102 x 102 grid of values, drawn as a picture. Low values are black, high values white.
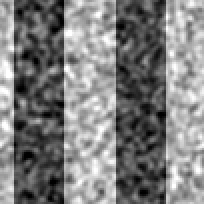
Stripes running up and down repeat 2 times from left to right. The bottom left is the ninth with the lowest average. Overall the values sit about 50% of the way up the scale.
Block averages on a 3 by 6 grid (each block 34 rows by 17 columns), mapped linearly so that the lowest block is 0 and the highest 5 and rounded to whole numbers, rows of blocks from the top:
2 0 5 2 1 5 / 2 1 5 2 0 5 / 2 0 5 2 0 5
